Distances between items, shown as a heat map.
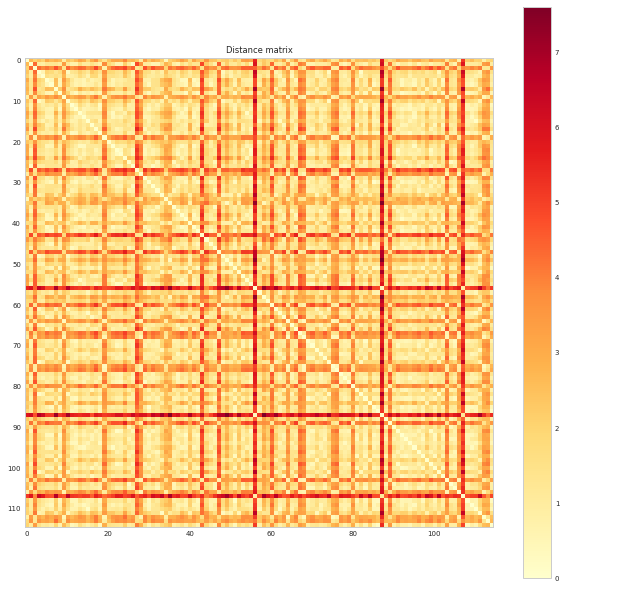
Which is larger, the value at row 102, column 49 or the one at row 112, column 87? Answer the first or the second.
the second
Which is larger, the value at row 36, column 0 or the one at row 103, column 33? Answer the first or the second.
the second
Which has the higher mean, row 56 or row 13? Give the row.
56
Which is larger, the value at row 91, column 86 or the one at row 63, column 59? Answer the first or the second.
the second
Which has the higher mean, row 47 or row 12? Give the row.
47
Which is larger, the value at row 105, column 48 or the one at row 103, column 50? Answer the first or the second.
the second
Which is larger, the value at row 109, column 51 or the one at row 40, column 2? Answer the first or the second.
the second
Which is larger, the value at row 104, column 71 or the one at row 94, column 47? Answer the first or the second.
the second
